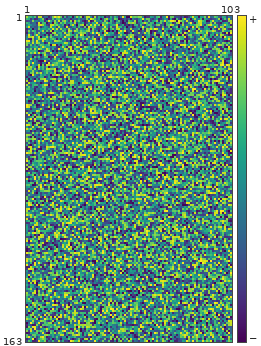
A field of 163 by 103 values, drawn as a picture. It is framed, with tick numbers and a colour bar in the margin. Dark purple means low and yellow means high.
Histogram: flat. Grain: fine. Average level on the scale: 50%. Seam: none. Mirror symmetry: none. Odd rows or columns: none. Stripes: none. Slope: none.
